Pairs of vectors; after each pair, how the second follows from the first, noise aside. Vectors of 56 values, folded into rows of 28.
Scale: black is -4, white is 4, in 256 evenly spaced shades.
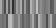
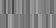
shrunk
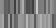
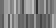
negated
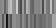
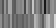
wrapped around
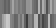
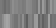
shrunk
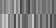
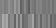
shrunk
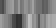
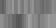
shrunk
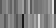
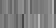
shrunk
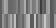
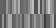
wrapped around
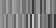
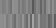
shrunk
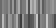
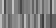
wrapped around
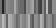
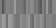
shrunk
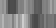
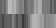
negated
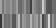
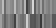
wrapped around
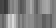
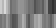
wrapped around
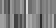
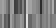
wrapped around
